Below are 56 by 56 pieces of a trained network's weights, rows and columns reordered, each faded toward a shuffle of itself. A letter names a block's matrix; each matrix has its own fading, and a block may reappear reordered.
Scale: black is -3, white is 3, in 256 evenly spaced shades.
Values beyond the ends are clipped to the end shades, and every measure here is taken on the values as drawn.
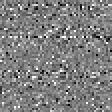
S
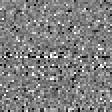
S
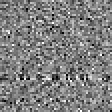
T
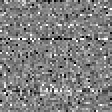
S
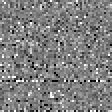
S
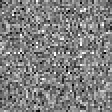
T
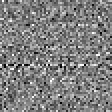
T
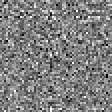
T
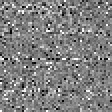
S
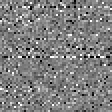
S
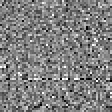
T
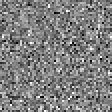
T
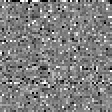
S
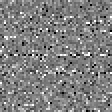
S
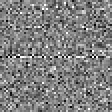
T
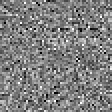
T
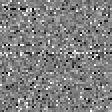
S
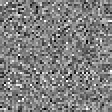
T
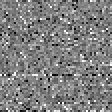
S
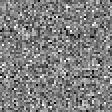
T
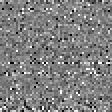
S
